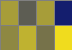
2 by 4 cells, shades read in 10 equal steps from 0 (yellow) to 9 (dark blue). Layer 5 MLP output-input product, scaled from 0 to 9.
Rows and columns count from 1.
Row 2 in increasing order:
0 2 4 5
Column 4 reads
9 0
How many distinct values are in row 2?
4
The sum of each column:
7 8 8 9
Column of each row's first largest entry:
4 3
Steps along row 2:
down up down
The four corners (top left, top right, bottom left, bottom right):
3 9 4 0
